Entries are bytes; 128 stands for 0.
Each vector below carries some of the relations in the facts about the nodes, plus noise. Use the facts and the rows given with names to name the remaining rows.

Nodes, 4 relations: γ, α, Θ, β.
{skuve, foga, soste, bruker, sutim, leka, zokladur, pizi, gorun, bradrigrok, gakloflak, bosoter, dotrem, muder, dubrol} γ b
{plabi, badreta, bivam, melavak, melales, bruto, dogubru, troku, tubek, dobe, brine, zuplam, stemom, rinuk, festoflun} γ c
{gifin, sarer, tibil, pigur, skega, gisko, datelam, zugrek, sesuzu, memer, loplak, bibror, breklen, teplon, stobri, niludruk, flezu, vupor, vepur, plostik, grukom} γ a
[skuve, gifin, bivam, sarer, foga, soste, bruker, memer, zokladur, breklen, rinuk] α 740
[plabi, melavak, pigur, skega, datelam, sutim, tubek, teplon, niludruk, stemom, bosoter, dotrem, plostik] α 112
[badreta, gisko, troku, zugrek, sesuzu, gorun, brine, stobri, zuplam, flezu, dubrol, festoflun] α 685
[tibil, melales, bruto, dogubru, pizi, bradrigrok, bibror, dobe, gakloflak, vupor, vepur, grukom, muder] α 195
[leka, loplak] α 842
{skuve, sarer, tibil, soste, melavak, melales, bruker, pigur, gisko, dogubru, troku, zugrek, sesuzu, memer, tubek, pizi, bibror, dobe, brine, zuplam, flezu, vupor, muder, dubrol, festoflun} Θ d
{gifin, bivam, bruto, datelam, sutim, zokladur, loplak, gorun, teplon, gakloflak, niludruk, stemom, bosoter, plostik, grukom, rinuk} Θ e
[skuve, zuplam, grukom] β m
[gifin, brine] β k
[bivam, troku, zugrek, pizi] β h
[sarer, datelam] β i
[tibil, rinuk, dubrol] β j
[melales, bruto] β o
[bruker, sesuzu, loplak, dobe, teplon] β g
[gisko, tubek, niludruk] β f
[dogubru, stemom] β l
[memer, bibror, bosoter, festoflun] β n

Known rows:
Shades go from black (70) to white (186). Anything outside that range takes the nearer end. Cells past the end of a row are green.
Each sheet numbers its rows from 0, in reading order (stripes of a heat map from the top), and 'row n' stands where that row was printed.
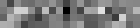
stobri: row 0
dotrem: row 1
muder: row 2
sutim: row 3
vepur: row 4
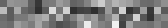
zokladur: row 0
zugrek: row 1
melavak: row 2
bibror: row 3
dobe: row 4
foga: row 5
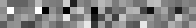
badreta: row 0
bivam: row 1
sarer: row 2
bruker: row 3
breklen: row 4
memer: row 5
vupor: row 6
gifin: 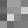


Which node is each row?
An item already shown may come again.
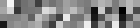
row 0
rinuk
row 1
stobri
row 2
grukom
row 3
bruker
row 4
bruker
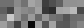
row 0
pigur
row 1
tubek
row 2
sutim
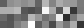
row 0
sutim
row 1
sesuzu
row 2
festoflun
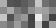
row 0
zuplam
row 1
niludruk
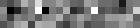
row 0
pizi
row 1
bruto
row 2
melavak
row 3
plabi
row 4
zugrek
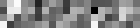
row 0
teplon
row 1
leka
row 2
flezu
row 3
gisko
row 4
plostik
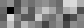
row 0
tibil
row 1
skega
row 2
bosoter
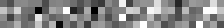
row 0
gorun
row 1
tibil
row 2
stemom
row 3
dubrol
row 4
datelam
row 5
loplak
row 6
leka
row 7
loplak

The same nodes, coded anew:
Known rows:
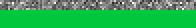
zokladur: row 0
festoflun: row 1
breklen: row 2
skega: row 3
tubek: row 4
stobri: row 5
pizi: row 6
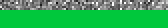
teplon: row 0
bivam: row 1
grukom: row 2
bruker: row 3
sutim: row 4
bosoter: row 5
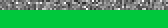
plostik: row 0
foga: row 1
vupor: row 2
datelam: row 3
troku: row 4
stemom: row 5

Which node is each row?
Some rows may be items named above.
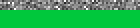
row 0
bruker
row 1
sesuzu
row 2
datelam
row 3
datelam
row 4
stemom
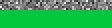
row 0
teplon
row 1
stobri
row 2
grukom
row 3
stemom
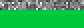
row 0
pizi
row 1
gorun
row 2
badreta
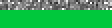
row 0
dotrem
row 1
dogubru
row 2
zuplam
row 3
rinuk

